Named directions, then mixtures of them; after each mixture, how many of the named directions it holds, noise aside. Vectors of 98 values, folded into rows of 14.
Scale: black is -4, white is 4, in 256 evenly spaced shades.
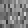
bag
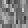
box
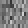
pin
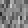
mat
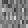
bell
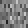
one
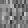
one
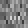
three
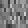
three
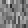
three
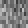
two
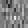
three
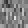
three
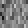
two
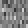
one
